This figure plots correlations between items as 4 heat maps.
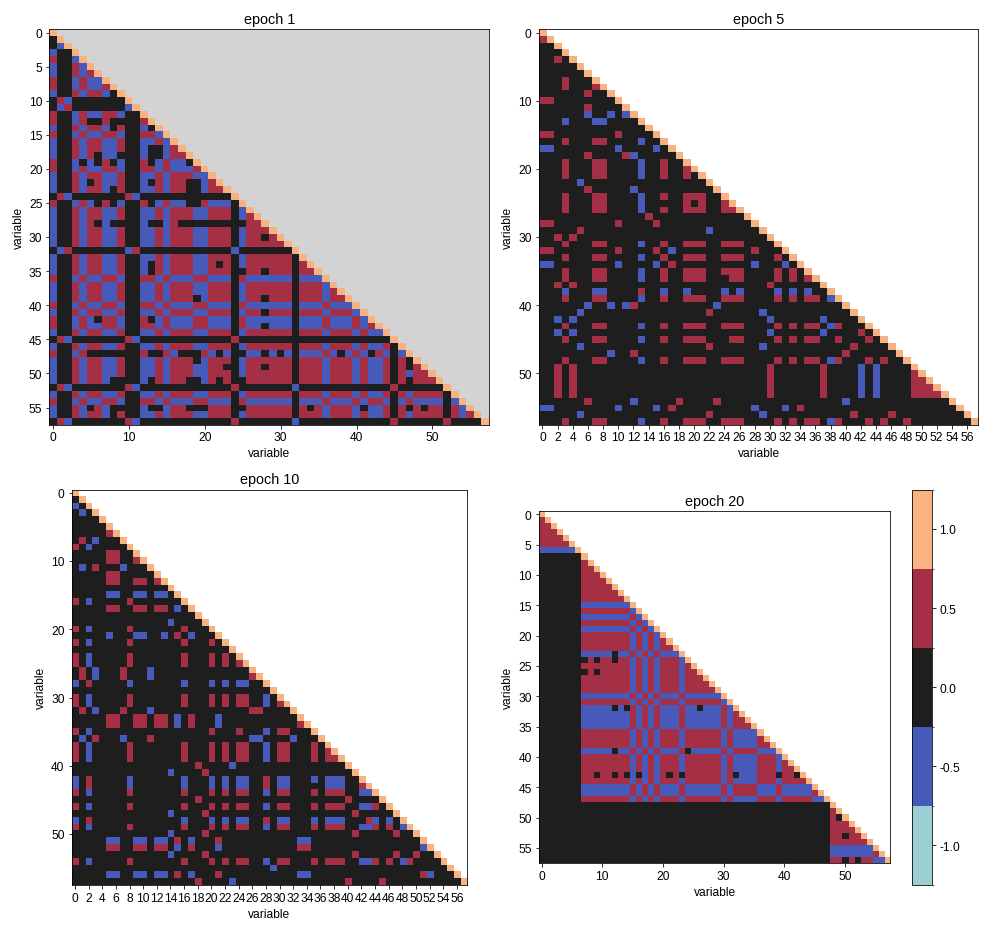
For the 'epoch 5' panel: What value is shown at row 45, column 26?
0.5
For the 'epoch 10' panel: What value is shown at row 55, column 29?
-0.5
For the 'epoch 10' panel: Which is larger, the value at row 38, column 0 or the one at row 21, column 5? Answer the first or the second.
the first
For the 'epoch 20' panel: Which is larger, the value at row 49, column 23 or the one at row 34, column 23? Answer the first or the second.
the second
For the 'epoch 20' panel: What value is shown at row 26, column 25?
0.5
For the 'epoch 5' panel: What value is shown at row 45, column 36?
0.5
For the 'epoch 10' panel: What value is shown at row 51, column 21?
0.5
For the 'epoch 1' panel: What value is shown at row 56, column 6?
0.5
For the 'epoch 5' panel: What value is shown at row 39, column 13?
-0.5
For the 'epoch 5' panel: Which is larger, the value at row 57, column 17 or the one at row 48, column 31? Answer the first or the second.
the second
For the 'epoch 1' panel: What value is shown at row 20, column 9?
-0.5
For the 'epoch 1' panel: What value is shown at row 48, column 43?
-0.5
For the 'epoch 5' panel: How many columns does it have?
58
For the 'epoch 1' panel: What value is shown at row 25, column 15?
0.5
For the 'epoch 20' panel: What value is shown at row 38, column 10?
0.5
